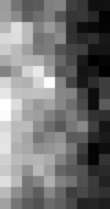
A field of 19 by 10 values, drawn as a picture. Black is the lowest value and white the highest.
Slope: up to the left. Ninth with the highest average: middle left. Ninth with the lowest average: top right. Stripes: none.
